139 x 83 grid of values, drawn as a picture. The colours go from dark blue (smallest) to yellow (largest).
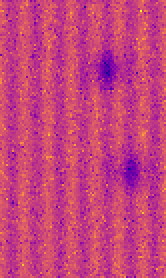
No overall slope runs across the table. Stripes running up and down repeat 7 times from left to right. There are two dips. On average the colour sits 50% of the way up the scale. No row or column stands out. There is no seam.
